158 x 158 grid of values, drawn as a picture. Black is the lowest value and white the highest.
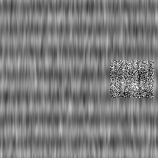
An odd patch, rougher than its surroundings, sits in the middle right. Horizontal stripes repeat 7 times down the table. Values change most from cell to cell in the middle right.
